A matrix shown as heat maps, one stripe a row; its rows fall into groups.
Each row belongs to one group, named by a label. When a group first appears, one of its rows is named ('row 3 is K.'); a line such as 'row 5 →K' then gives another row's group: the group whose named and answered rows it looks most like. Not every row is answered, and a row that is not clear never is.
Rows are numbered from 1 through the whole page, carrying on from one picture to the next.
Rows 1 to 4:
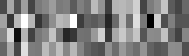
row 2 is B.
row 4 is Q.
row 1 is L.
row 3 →L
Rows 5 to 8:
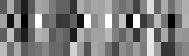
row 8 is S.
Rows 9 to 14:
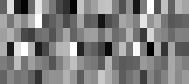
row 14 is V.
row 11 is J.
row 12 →B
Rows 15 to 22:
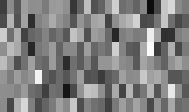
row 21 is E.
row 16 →L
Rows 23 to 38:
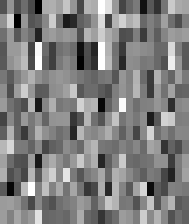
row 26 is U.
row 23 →V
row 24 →L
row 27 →U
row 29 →B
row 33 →J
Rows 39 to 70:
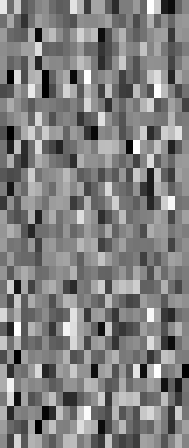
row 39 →S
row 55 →J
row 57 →V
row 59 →L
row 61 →S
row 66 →J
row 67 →L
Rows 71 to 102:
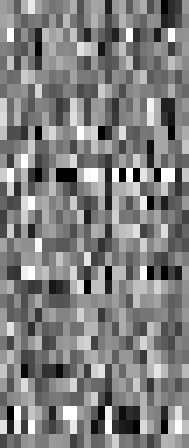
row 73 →Q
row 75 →Q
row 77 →U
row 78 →S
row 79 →S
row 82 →B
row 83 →E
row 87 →L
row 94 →J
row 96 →J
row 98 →B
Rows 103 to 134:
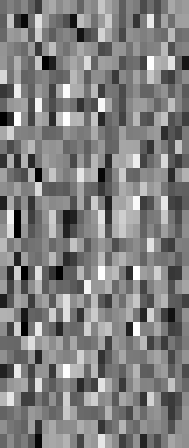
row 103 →V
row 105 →U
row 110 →U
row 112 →J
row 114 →L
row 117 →L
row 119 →L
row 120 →S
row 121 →L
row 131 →J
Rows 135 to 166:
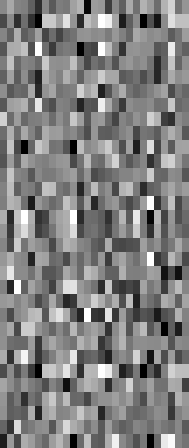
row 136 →V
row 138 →U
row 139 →Q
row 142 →U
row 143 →S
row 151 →B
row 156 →E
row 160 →B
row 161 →V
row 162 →E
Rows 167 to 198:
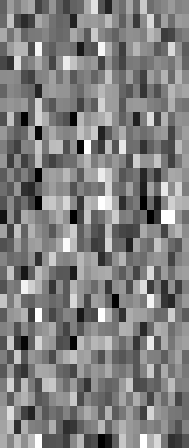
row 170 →U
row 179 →V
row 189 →U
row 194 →Q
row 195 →B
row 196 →J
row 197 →L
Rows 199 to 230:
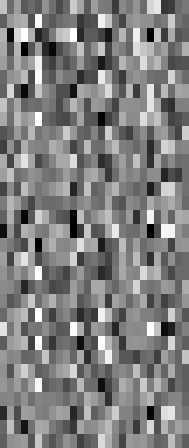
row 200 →U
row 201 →B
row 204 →U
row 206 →S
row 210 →B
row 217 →B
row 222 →S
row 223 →U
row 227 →E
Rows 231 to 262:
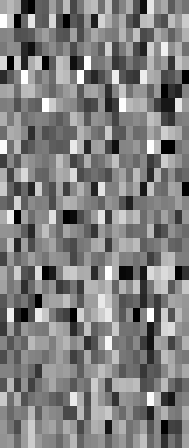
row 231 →J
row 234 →J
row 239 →S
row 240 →J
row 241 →S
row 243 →B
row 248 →L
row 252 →V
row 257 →V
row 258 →L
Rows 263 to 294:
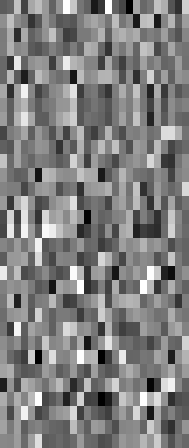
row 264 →E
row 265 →L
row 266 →E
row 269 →B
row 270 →B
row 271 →B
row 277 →B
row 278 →Q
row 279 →Q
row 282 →S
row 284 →L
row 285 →U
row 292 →B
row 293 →S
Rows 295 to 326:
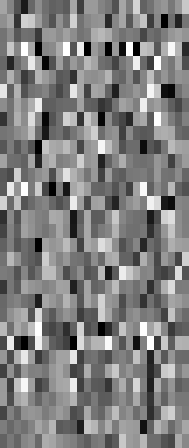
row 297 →V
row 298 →Q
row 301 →S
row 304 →E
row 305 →V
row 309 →S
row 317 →U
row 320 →B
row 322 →B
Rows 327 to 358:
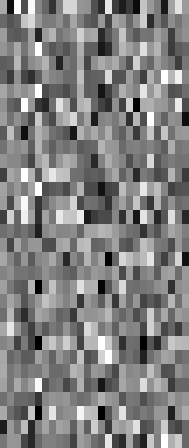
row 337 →U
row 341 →B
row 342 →Q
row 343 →V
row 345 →E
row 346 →E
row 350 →J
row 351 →V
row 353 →S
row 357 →L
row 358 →J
